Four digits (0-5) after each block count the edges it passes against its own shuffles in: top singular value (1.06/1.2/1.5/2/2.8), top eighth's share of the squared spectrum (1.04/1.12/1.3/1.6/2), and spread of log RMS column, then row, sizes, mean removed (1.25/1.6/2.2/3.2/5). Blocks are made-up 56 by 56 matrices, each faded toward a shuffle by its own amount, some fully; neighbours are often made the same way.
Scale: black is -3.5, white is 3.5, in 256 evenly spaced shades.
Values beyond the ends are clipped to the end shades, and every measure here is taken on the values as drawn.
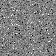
0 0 0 0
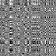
5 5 3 3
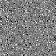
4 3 1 1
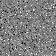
0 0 0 0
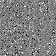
2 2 0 0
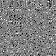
3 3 1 1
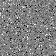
2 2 0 0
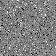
0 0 0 0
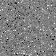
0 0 0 0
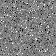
0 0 0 0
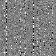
3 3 2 0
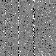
3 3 3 0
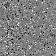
1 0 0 0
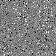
0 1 1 0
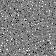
0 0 0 0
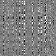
4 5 4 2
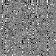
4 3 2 1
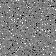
0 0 0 0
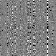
4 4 3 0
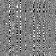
4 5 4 1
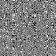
3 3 2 1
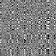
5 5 3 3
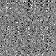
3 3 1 1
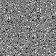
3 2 0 0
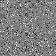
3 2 1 0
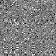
3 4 1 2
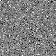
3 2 0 1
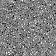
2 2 0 0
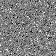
1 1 0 0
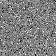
1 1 0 0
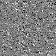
2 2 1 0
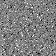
0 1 0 0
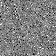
2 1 0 0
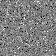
1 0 0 0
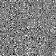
3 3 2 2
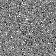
2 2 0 0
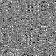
3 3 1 1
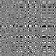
5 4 3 3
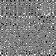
4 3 2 2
